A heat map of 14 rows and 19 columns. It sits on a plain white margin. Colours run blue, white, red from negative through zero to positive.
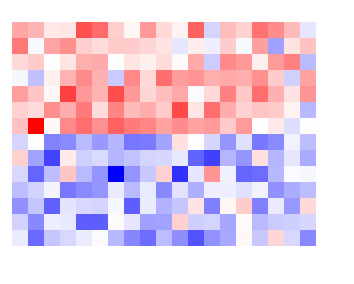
A horizontal seam about 50% of the way down splits the table, and the top part is higher. Overall the values sit about 50% of the way up the scale. The histogram is bell-shaped.
